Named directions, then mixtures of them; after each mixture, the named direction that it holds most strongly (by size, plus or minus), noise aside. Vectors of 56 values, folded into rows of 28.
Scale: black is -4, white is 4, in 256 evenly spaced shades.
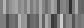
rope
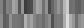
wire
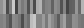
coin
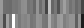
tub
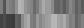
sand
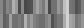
wire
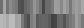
sand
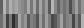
rope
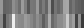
tub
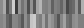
coin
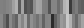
wire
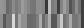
tub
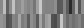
rope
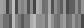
coin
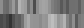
sand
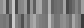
coin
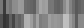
sand
